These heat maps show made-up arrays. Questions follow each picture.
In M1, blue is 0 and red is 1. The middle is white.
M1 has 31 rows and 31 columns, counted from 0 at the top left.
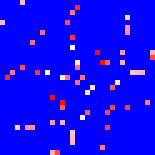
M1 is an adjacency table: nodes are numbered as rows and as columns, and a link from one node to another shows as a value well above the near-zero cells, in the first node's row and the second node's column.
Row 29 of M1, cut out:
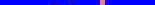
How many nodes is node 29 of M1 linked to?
1
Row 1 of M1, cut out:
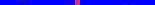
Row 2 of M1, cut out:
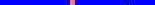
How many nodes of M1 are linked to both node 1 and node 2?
0
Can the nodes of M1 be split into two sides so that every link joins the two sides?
yes
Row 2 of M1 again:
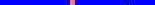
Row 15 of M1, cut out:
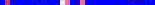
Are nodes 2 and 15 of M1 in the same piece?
no
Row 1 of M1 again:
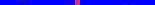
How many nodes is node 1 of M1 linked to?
1
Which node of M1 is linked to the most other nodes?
node 14
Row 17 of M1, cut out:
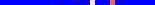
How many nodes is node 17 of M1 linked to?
2
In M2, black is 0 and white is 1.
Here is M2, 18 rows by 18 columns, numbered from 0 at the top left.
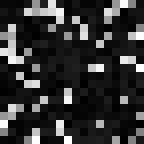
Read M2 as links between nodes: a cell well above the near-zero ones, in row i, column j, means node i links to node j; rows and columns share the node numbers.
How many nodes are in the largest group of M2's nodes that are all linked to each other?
3
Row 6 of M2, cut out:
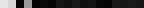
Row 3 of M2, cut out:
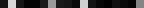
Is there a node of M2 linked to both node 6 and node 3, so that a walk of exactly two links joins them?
yes
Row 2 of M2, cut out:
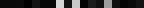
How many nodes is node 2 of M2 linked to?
3
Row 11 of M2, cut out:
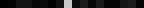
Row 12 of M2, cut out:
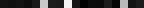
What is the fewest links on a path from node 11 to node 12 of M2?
2
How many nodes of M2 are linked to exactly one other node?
2
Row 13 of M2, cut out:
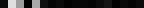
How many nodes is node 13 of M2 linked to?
3
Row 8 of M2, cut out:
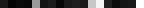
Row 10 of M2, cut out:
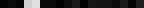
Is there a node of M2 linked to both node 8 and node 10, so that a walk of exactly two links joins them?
yes
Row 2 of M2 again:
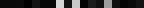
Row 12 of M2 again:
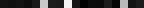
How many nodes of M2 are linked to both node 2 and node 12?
0
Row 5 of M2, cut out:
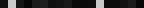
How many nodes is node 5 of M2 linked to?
2
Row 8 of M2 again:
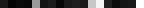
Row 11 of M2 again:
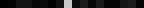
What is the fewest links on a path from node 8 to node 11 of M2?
1
